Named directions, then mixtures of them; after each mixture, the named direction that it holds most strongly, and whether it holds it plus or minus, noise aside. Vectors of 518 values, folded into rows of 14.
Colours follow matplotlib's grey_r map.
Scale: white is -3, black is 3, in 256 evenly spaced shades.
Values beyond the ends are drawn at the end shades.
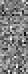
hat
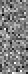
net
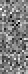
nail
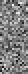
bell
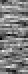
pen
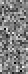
net, minus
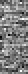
pen, plus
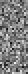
net, plus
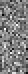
net, plus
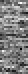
pen, plus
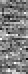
pen, minus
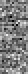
nail, plus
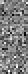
hat, plus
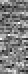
pen, minus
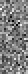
nail, plus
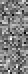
hat, plus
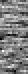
pen, plus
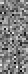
hat, plus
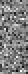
net, plus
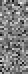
bell, plus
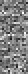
hat, minus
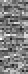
pen, minus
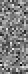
bell, plus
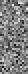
bell, plus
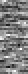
pen, minus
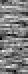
pen, plus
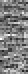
pen, minus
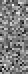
bell, plus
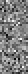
nail, minus
